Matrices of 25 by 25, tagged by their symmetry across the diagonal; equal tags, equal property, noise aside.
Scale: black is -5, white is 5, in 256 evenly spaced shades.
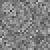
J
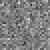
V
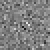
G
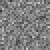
J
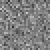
G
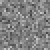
V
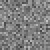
G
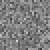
V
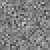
J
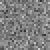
V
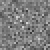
J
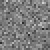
V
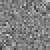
G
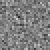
G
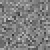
V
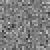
V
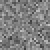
G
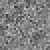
J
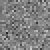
V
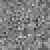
G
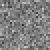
V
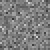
J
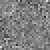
J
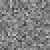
V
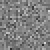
G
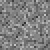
J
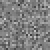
G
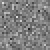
J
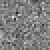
G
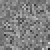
J
